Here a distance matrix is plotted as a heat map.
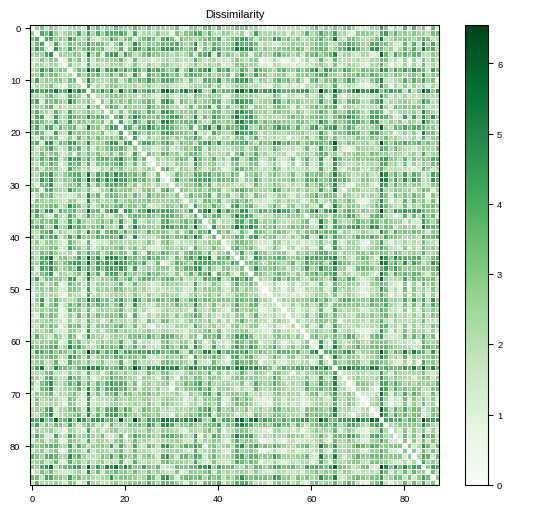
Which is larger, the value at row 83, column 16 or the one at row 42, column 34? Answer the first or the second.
the first
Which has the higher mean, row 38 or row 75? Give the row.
75
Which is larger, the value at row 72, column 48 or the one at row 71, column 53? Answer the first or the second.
the second
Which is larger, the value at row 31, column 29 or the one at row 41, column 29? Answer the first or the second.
the first
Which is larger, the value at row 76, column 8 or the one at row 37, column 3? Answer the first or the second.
the first
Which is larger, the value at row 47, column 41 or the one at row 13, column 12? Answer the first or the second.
the second
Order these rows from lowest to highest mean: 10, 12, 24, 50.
50, 24, 10, 12
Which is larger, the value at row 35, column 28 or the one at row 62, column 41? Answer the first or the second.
the first
